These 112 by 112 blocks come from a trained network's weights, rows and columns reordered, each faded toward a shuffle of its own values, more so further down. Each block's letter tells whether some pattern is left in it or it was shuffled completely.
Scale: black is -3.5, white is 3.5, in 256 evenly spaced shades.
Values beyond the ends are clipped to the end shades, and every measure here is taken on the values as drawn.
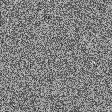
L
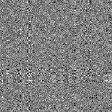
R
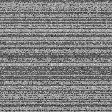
R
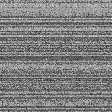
R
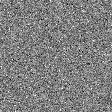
L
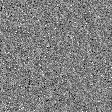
L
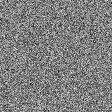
L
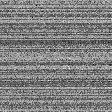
R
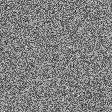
L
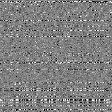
R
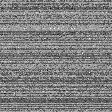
R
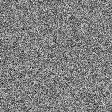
L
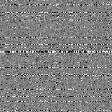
R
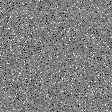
L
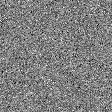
L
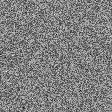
L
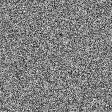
L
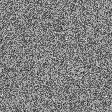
L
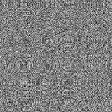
R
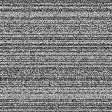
R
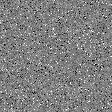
L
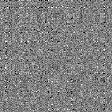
R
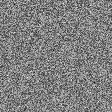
L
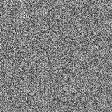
R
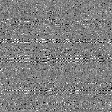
R
